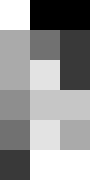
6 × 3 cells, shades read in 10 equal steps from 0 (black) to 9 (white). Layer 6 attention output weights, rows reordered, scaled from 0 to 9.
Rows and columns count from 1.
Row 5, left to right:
4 8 6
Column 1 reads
9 6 6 5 4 2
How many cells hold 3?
0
